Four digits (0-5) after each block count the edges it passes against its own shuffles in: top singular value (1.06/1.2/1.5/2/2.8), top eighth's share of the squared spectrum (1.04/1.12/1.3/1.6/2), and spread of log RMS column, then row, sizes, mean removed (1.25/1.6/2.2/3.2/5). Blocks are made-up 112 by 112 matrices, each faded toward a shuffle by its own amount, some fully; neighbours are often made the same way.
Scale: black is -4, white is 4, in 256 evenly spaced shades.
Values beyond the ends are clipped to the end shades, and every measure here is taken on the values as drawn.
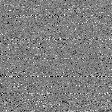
2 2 0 3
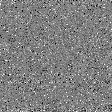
1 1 0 2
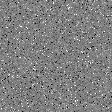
0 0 0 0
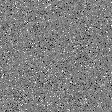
0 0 0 0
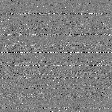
3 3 0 3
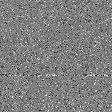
2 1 0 1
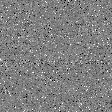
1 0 0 1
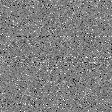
1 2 0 2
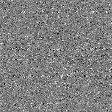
1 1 0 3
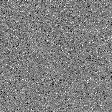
0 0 0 2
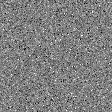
0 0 0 0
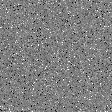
0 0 0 0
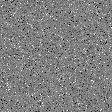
0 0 0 0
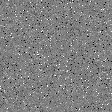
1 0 0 0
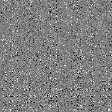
2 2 3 2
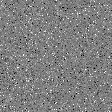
0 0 0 0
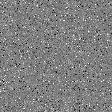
1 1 1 1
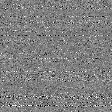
2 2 0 3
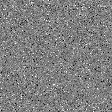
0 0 0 1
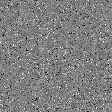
3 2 0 1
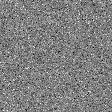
0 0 0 0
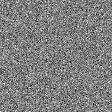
0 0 2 0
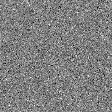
0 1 1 0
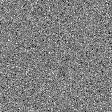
0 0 1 0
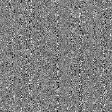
1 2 4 0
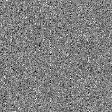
1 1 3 0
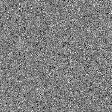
0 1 2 0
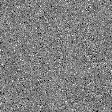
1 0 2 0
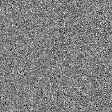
1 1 2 0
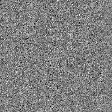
0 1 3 0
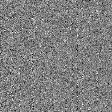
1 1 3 0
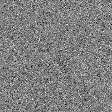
0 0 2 0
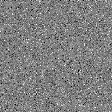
3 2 1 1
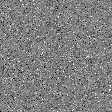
2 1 0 0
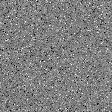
2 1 0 0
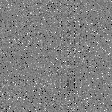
3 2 0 0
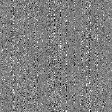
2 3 4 0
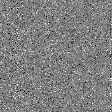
1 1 2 0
